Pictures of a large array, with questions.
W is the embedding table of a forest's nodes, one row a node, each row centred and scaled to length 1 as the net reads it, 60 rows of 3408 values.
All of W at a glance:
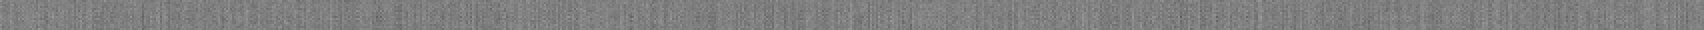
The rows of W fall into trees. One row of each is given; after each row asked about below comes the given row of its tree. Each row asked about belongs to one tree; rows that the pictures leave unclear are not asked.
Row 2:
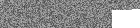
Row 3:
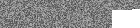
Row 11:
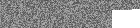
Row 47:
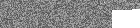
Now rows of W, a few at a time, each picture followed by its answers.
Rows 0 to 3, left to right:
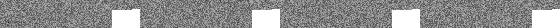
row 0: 3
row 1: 11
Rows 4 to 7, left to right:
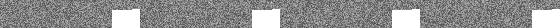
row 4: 2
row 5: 47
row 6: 11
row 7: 3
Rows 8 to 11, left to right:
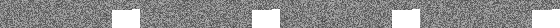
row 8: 47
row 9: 2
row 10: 47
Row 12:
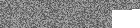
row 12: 11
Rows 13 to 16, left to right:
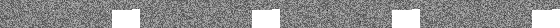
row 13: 47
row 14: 11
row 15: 2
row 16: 3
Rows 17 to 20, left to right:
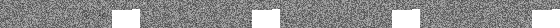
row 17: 47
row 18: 2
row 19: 3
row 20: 11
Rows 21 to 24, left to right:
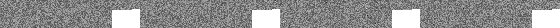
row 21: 11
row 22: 3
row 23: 11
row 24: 47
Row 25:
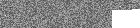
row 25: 11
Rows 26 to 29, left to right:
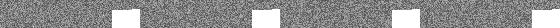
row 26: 2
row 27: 2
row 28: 11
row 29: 47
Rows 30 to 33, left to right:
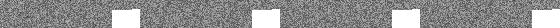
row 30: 2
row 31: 11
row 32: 2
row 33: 2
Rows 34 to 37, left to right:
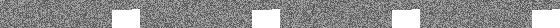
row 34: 2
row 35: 2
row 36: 11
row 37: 11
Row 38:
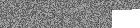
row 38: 11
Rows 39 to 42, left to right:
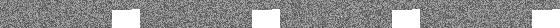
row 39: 2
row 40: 2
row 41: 47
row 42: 2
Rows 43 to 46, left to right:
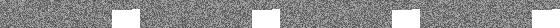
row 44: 47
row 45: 11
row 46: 2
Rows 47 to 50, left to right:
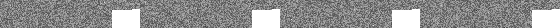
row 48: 3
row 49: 11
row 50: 11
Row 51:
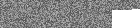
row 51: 2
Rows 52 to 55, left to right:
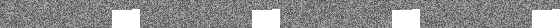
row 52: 3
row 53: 2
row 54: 11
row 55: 3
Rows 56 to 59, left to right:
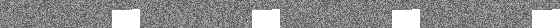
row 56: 2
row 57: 11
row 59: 47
